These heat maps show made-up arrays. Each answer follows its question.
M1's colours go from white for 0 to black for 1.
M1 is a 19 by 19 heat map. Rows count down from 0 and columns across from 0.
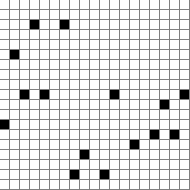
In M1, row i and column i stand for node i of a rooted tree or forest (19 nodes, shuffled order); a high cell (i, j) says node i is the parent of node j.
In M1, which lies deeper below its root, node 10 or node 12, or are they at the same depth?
node 10
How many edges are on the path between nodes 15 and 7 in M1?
3
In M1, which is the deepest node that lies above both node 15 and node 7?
13
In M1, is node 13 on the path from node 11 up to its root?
no
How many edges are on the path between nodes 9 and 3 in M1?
2
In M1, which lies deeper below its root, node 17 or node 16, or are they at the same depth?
node 16
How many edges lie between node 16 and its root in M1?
4
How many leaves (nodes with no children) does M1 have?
10
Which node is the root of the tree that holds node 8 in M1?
14
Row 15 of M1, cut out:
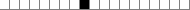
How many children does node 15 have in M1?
1
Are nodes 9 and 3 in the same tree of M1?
yes
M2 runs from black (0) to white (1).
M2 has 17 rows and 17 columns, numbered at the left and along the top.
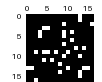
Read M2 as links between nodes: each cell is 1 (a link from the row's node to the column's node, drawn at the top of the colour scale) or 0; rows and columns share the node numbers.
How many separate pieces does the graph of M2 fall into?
1
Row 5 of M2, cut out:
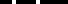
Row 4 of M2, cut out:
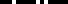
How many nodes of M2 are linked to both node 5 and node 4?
2
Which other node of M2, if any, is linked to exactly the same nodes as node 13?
none
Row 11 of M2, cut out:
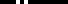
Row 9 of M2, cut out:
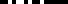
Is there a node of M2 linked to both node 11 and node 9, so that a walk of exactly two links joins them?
yes
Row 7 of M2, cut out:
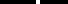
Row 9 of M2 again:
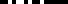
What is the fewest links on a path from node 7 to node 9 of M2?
1
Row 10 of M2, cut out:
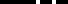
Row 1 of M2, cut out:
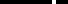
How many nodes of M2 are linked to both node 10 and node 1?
1
